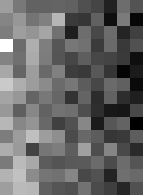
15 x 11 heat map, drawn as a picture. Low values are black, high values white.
Slope: up to the left. Odd rows or columns: none. Stripes: none. Histogram: bell-shaped. Ninth with the lowest average: middle right.
